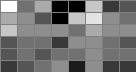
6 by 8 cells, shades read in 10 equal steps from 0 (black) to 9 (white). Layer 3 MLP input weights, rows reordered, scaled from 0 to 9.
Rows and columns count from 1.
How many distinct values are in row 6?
5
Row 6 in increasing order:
1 2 2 2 3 4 5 5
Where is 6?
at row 1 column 3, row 2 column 1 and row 3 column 6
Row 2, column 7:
5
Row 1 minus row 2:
3 -1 3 0 -7 -1 -3 -1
